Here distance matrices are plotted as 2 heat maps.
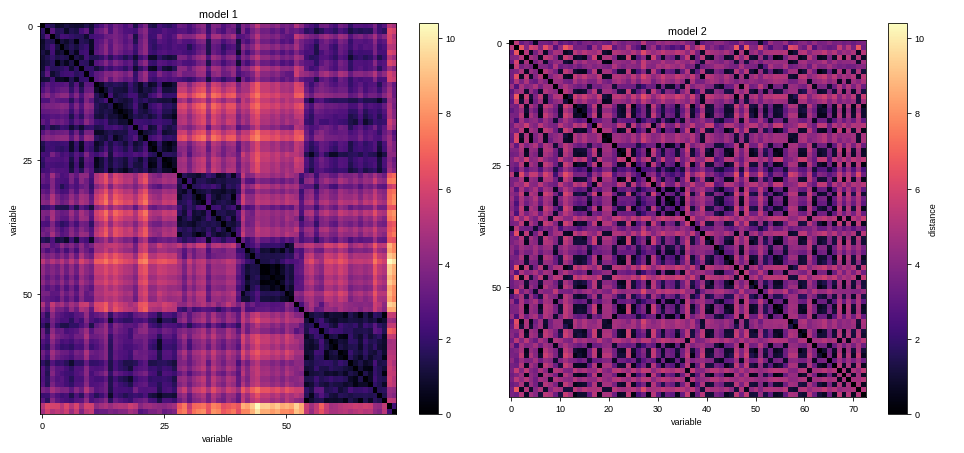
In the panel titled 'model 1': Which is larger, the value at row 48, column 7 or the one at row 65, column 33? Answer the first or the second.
the second
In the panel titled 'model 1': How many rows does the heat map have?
73
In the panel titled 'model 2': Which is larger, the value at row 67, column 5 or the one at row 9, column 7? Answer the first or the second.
the second
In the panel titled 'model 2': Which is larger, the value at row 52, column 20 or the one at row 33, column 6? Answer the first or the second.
the first
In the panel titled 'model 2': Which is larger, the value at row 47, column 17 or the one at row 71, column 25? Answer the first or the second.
the second
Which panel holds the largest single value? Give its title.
model 1
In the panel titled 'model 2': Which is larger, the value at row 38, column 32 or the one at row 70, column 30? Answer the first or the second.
the first
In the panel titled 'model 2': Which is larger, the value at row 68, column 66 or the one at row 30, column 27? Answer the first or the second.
the second
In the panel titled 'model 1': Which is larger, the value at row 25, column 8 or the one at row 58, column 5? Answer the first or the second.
the second
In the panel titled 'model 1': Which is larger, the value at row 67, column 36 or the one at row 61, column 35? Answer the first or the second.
the second
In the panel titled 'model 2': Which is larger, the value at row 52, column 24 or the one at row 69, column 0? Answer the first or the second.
the first
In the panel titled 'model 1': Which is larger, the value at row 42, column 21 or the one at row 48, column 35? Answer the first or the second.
the first
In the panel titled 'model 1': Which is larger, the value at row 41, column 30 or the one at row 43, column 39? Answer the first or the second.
the first
